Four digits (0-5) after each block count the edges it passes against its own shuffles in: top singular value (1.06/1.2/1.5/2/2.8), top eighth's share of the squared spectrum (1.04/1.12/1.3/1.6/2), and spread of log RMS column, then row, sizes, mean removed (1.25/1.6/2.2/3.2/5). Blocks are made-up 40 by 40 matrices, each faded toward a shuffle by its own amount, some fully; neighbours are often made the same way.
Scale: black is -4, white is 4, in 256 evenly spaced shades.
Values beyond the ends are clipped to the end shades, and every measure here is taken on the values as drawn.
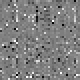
3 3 1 1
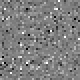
2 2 0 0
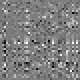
4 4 2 2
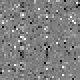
3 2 1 0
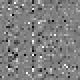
4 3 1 1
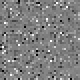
3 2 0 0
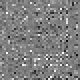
4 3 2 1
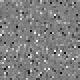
0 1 0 0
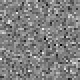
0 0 0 0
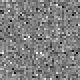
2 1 0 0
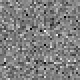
3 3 0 1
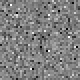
1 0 0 0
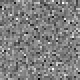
0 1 0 0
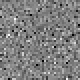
1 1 0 0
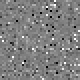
2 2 0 0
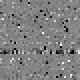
3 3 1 1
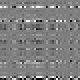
4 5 2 4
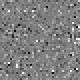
1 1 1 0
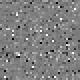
2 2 1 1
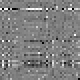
4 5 2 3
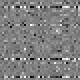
4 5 1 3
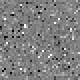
1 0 0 0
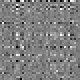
4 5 2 3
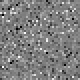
0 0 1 0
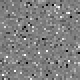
1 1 0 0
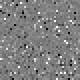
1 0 0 0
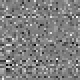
4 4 1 3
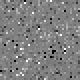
0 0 0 0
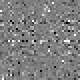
3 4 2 2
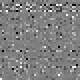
4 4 1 2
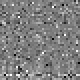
3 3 0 1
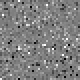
0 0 0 0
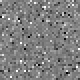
0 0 0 0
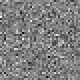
3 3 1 0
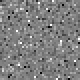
0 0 0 0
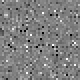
2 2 0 0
